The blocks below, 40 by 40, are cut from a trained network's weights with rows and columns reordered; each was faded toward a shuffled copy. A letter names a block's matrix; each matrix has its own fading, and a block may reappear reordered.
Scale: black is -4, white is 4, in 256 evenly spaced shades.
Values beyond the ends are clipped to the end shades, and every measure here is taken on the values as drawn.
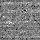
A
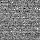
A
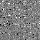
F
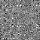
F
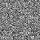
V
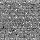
A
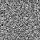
V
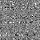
F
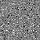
F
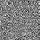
V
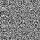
V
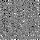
F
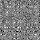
F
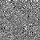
F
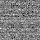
A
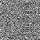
V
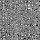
F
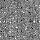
F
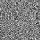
V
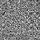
V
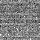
A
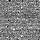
A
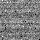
A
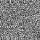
V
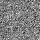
V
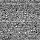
A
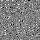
F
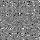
F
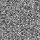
V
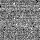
A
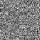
V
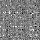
F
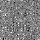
F
